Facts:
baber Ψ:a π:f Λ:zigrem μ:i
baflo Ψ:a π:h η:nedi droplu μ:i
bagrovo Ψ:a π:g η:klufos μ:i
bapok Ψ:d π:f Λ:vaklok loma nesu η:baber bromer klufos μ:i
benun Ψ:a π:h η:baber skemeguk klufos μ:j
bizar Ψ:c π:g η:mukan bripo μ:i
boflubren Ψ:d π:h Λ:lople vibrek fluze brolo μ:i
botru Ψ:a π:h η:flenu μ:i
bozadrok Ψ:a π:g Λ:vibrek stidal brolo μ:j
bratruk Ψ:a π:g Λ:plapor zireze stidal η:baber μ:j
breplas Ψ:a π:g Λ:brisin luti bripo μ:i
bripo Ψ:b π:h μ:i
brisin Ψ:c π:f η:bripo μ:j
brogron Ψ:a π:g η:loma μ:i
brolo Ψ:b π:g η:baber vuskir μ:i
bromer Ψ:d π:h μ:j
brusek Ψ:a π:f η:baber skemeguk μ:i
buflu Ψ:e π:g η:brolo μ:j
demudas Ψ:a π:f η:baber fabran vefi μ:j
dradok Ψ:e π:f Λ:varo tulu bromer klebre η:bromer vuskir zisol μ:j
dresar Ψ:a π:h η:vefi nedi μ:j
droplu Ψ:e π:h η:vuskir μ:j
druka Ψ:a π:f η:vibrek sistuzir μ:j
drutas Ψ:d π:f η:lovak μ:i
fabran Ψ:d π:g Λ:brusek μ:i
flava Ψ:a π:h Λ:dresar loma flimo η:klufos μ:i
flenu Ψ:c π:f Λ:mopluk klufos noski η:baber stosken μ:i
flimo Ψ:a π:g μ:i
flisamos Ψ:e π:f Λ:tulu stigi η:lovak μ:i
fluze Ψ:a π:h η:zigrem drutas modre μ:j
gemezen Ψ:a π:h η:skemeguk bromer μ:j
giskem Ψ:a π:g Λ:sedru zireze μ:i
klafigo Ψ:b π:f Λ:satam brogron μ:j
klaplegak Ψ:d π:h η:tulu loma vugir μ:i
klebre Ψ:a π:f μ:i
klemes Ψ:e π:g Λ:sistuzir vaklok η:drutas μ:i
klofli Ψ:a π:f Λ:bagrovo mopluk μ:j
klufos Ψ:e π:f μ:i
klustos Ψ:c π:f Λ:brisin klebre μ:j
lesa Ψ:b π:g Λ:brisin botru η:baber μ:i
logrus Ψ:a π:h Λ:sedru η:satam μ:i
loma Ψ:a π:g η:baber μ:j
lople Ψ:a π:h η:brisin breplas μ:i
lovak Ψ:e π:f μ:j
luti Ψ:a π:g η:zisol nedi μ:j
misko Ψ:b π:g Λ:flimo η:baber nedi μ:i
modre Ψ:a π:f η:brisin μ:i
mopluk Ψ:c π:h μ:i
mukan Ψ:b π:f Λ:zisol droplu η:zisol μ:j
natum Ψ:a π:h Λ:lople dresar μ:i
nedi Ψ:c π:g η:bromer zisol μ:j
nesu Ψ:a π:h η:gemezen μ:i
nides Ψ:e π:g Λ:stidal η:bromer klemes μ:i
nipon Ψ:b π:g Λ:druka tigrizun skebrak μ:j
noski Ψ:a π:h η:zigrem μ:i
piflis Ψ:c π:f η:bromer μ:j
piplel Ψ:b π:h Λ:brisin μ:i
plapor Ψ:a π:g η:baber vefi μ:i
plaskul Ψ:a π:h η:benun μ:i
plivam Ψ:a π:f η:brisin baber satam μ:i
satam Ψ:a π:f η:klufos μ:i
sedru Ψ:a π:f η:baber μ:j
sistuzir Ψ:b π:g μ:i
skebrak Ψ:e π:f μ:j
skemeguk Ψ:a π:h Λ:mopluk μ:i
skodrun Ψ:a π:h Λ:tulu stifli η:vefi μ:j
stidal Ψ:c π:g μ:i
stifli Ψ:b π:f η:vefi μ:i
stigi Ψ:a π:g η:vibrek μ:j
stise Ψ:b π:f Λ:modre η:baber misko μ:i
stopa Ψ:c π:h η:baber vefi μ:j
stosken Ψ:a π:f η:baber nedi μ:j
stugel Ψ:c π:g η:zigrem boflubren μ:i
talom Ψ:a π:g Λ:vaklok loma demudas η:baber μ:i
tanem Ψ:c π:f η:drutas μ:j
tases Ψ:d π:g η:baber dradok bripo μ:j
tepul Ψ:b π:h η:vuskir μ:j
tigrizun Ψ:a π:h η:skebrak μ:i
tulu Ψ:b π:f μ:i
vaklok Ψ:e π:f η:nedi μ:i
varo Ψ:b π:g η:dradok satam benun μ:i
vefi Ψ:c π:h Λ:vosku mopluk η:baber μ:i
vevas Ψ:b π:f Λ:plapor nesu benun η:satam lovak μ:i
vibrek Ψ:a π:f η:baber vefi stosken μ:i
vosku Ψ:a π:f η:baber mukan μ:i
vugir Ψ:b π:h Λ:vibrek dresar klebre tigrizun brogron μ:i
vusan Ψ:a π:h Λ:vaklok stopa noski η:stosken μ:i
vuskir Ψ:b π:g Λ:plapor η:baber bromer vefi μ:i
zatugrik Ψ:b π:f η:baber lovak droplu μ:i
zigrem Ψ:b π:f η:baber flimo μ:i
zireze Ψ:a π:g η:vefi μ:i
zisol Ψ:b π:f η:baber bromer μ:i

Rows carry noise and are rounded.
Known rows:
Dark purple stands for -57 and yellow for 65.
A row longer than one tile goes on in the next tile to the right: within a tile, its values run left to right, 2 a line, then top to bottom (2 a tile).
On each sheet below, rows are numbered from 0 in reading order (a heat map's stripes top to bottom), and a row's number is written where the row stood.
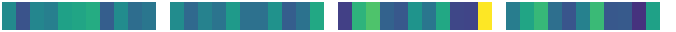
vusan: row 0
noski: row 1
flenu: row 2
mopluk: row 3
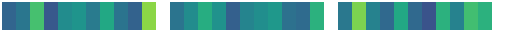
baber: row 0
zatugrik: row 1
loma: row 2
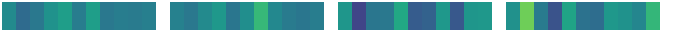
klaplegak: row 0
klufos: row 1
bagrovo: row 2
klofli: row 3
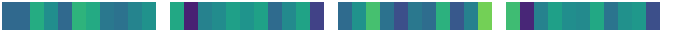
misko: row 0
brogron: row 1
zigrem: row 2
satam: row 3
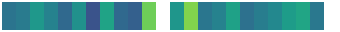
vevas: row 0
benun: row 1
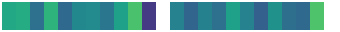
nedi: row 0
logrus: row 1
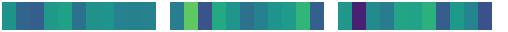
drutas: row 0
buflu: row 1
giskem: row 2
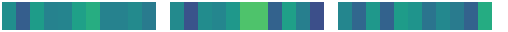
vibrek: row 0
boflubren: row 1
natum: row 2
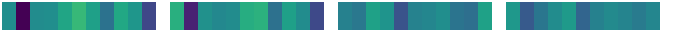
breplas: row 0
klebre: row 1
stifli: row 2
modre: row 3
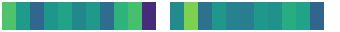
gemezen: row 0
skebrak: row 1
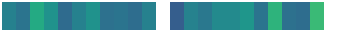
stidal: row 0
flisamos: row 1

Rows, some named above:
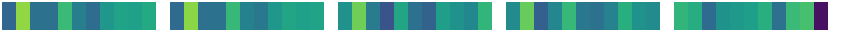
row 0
bratruk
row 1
bratruk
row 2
klofli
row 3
skodrun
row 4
bromer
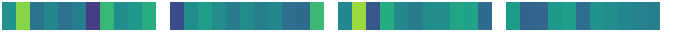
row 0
mukan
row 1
vuskir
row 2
droplu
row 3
drutas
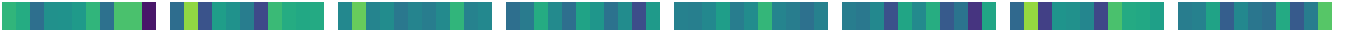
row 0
bromer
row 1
dradok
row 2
klafigo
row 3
vugir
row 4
klufos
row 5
skemeguk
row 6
dradok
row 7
vosku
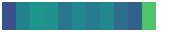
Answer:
vuskir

